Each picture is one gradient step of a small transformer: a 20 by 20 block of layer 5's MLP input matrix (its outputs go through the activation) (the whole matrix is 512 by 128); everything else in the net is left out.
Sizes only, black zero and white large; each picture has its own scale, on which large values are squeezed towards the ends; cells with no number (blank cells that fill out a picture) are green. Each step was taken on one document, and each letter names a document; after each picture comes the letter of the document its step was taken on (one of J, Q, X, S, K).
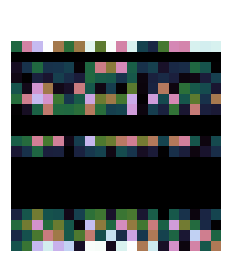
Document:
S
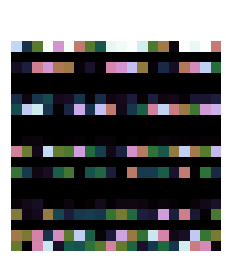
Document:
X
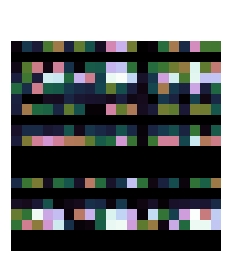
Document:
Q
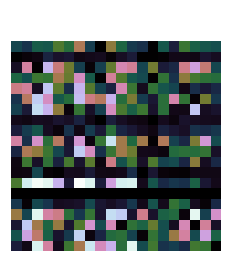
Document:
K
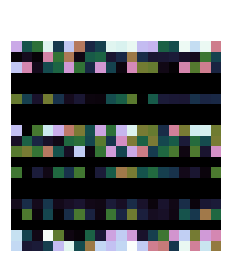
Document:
X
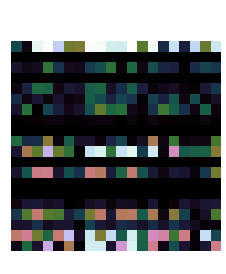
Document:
S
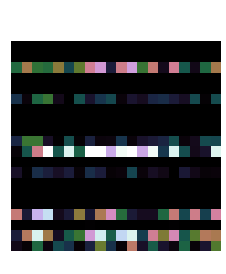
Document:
S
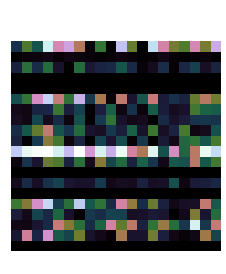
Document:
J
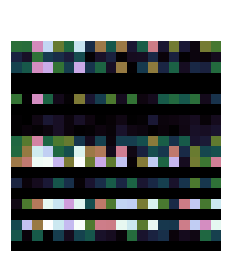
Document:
J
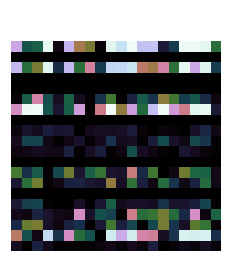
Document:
X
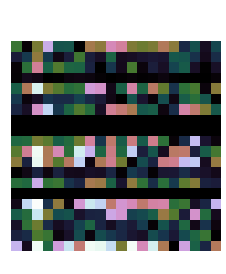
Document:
K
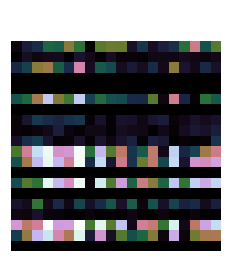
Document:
J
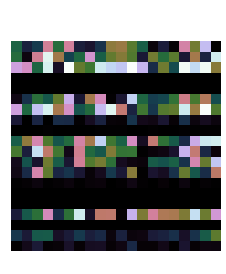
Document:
X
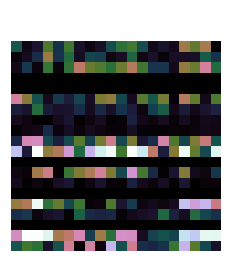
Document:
X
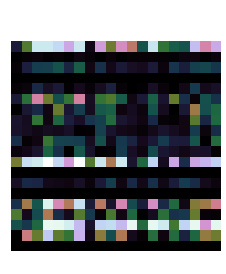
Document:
J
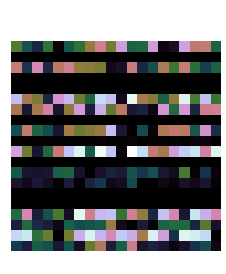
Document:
X
